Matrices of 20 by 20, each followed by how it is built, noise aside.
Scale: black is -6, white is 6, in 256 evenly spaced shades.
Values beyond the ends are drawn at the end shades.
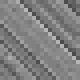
Toeplitz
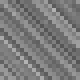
Toeplitz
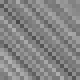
Toeplitz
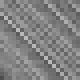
Toeplitz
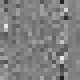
uneven columns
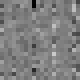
uneven columns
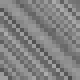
Toeplitz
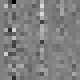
uneven columns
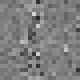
uneven columns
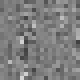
uneven columns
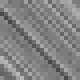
Toeplitz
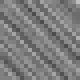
Toeplitz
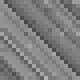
Toeplitz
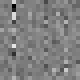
uneven columns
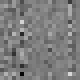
uneven columns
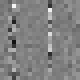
uneven columns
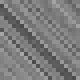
Toeplitz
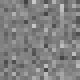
uneven columns
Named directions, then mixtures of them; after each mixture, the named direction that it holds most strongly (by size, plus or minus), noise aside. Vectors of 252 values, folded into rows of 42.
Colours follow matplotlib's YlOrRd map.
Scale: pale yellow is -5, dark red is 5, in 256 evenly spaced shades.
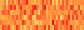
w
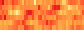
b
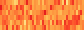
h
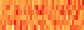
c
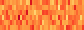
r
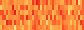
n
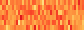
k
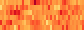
b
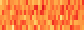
c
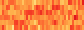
c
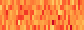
k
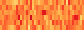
h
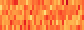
h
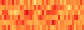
b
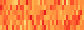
h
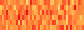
r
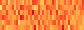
k
